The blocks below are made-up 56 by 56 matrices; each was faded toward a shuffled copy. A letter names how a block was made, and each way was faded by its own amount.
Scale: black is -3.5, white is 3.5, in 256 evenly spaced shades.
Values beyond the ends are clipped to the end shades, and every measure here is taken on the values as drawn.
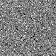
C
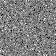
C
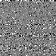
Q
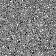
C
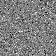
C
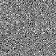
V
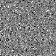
V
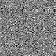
V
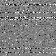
Q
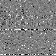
Q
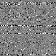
Q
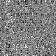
V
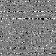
Q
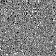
V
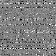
Q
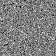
C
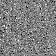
C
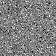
C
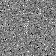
C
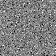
C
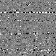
Q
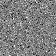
C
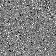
C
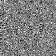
V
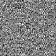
V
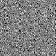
V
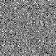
V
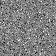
C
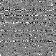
Q
